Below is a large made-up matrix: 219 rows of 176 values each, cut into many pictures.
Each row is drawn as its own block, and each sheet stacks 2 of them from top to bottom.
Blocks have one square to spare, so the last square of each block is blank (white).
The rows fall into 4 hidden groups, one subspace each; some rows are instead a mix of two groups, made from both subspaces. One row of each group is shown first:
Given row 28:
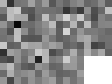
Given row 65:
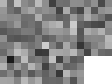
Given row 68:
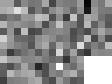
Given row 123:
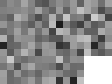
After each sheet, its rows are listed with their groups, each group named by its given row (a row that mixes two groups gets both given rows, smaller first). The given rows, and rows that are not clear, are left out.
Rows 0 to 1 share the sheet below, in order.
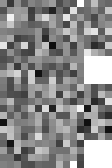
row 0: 28
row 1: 68 and 123
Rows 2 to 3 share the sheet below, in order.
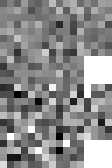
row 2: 65
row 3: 68
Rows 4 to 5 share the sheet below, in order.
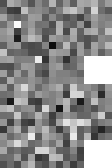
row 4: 28
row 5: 123
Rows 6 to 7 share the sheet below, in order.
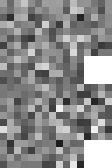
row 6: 123
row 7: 123
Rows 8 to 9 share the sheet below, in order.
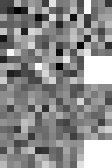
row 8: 68
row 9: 123
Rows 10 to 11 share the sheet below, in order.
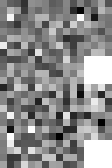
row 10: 28 and 123
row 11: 68
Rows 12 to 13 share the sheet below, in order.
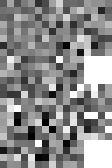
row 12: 65 and 123
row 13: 28
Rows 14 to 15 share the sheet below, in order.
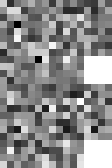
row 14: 28
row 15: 28 and 123
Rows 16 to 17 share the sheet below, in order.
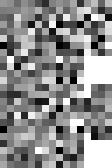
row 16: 123
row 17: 68 and 123
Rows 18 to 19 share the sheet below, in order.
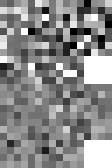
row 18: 68
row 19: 65 and 123
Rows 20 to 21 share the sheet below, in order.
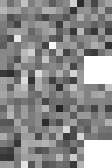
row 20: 28 and 65
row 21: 65
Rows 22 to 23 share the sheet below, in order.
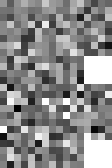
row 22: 123
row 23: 28
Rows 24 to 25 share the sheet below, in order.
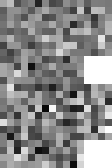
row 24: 68
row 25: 68 and 123
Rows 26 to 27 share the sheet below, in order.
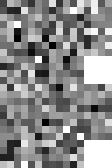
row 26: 28
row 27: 65
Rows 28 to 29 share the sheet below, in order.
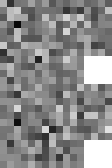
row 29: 28 and 65
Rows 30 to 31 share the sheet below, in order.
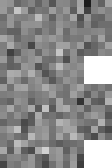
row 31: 123
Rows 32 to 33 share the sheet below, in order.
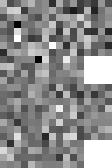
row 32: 28
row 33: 65
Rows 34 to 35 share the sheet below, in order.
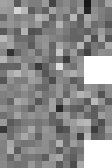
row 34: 68
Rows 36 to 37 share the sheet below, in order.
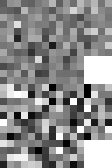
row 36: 28
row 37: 68
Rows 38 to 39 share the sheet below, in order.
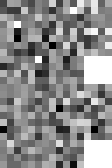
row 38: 28
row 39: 123
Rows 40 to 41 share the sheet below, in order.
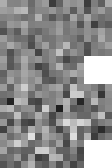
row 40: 65 and 68
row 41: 123
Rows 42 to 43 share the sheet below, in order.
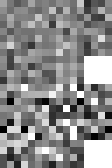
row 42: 68 and 123
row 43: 28 and 123
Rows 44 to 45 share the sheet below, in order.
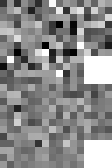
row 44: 65
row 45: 28
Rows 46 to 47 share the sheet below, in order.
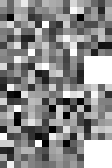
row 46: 123
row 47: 28
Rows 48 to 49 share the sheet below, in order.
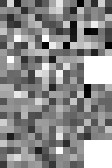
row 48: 28 and 65
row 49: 68
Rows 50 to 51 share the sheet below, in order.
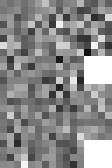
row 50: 123
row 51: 65 and 68
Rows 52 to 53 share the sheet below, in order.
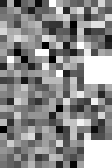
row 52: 65
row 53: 123
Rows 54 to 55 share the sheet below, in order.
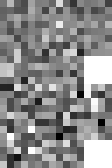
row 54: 65
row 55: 68
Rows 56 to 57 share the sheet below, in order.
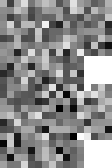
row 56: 65 and 123
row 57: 65 and 68
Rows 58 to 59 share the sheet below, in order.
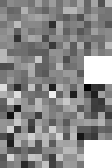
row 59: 28 and 68
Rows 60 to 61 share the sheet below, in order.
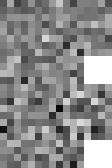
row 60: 65
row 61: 123
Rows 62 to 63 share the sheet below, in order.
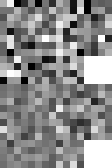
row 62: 65 and 68
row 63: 123
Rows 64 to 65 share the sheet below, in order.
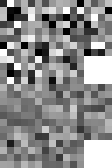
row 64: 28
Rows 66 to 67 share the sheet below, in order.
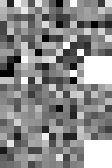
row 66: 65
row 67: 65
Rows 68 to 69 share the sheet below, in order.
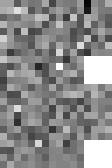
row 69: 28
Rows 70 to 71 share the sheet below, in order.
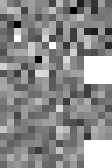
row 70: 28
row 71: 68 and 123
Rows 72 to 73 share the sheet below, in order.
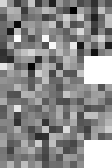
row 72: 28 and 68
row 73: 28 and 65
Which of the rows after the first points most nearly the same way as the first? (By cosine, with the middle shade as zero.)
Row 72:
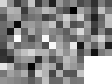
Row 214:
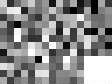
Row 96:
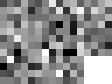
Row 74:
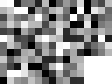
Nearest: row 214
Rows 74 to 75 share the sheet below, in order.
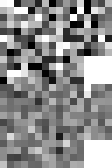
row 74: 68
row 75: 68
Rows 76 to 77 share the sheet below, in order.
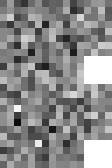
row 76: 123
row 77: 28
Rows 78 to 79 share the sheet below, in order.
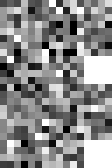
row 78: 65
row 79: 65
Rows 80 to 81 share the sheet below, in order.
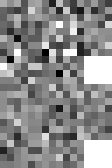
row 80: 65
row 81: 65
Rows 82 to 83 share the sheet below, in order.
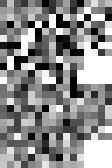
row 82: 123
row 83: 65 and 123
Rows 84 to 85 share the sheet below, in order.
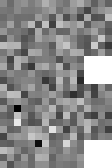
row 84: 123
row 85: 28
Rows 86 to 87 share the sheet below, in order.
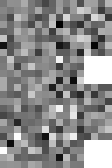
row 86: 123
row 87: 65
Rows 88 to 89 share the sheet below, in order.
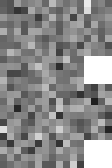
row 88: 68
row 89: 28 and 123
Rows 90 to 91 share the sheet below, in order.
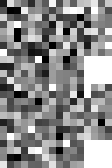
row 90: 28
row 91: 68
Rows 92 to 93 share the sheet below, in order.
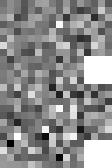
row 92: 123
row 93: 65
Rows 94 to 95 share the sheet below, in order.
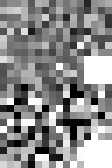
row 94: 68
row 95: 123
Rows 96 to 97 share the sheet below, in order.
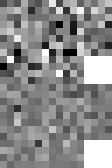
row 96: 65
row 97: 28
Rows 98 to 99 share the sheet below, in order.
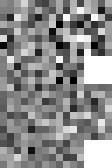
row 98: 123
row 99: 68
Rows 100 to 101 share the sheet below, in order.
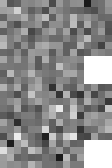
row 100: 28 and 68
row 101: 65
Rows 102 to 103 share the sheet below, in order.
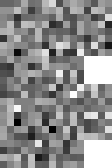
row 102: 65 and 123
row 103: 28
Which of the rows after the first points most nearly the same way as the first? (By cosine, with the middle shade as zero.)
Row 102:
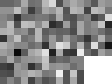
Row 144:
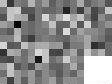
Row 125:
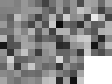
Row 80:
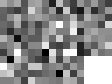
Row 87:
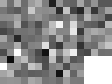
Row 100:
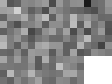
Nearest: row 100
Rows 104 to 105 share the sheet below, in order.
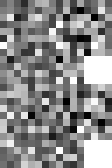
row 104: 123
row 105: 68
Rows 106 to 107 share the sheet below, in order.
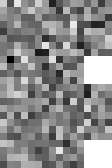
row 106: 65
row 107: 68
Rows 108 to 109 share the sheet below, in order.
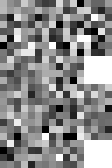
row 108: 28 and 123
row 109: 65
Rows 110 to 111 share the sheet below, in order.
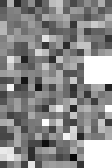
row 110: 65
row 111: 65 and 68
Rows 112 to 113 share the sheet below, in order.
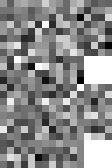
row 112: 123
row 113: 28
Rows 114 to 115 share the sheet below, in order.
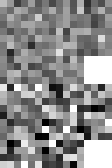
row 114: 68
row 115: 65
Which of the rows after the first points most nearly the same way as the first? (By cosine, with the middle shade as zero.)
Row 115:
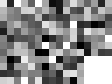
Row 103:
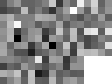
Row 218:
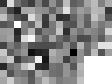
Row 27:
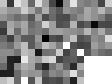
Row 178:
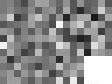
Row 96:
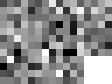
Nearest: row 27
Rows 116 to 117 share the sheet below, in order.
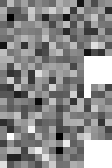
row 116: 28
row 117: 68
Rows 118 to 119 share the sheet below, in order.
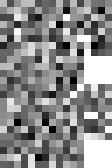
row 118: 28 and 123
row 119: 28
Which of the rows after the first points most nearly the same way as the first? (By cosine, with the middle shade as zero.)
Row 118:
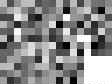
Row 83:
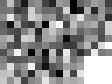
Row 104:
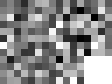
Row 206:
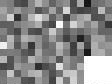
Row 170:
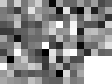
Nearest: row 170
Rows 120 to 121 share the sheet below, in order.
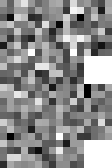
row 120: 123
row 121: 68
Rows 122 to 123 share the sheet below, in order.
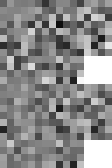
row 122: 123
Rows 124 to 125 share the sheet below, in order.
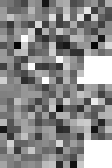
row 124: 68 and 123
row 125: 123
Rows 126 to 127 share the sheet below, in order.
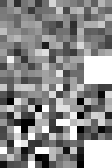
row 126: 65
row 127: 65 and 123
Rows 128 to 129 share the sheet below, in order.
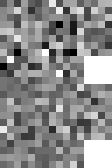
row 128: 65
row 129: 28 and 123
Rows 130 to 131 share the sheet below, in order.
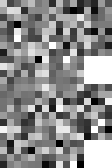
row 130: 28
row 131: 123
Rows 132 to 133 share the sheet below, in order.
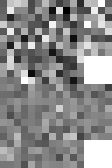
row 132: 68
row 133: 65
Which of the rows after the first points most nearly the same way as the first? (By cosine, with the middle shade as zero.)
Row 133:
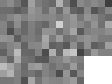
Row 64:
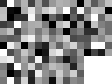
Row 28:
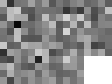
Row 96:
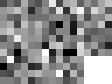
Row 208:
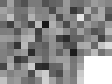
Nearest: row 28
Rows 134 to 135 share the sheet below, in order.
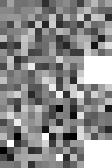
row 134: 123
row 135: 65
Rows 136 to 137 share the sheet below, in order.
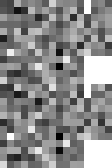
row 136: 68
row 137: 68
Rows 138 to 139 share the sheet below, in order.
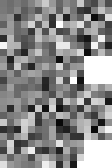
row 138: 123
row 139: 123
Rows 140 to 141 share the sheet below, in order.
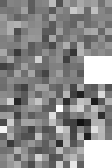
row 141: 123
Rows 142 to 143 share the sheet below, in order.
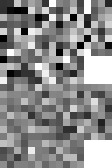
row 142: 68
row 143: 68
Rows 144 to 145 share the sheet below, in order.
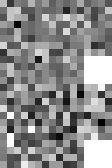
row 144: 28
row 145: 68
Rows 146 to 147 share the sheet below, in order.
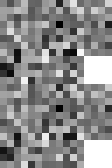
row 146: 65
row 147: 65
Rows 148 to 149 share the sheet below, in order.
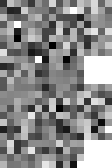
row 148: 28
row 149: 123
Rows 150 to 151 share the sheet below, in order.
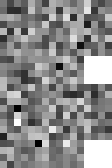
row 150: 68
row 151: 28
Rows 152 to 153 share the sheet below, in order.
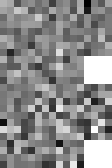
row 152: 68
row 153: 123
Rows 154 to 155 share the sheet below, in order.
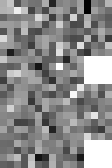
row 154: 68
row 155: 28 and 123
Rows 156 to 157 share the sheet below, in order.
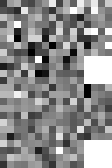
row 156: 28
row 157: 68
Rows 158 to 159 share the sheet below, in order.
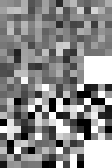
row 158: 65 and 68
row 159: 123
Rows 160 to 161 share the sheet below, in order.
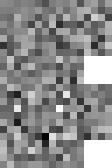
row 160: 123
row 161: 28 and 65
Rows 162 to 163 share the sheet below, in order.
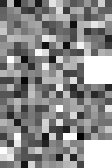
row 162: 65
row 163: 65
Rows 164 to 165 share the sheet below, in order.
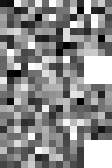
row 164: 68
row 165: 123
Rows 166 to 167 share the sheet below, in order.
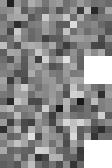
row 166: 28 and 68
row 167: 123
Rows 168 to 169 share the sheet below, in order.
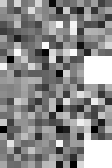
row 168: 65
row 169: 123
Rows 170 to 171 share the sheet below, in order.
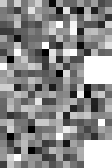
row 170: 65
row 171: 68
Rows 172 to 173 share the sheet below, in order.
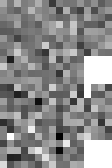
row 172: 65
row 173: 68
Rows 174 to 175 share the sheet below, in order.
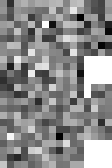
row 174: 68 and 123
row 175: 68
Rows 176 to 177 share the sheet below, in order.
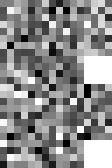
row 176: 28 and 68
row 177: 68
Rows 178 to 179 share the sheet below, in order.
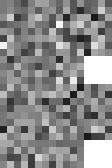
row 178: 123
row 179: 28
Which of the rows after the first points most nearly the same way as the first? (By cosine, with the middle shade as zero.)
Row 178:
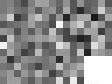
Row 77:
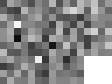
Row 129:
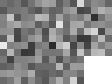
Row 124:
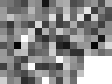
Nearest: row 129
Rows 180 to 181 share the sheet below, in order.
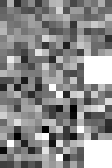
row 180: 65
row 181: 65
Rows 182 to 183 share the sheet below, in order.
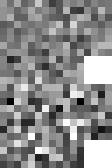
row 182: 65 and 123
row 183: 123
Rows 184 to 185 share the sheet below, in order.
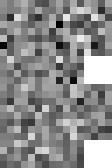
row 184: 123
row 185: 123
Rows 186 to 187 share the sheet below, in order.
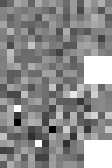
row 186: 68
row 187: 28
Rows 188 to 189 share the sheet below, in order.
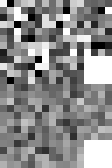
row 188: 28 and 123
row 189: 123
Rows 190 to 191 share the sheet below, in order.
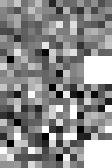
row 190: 65
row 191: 65
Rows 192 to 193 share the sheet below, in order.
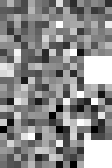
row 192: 65
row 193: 123
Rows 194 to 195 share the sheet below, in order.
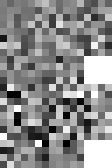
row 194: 123
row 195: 28
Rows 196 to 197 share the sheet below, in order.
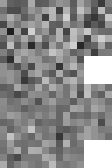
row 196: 68
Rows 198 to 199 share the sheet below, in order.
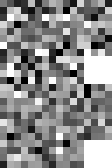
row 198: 28 and 65
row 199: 68
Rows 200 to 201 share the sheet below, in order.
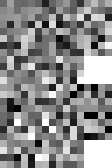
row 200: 123
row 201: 28
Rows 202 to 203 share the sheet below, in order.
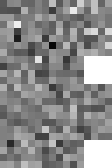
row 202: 28
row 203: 65
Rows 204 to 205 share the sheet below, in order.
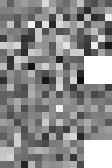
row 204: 123
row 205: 65
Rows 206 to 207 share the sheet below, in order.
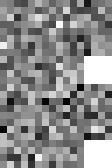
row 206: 68 and 123
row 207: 28
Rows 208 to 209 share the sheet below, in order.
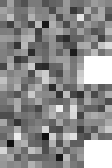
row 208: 123
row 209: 65
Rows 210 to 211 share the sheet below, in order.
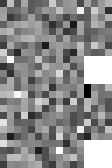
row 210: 28 and 65
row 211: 68
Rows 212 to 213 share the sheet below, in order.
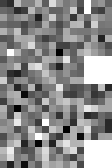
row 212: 68
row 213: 28 and 65
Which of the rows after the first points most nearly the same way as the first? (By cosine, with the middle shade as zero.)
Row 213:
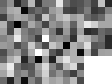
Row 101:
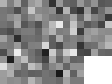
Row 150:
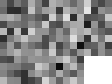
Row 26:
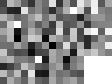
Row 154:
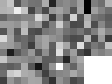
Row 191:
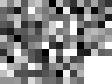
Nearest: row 150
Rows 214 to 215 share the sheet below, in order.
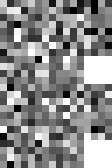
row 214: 28
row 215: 28
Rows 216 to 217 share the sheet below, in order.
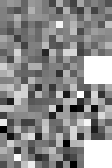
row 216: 65
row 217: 68 and 123
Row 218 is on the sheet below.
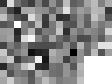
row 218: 28 and 123
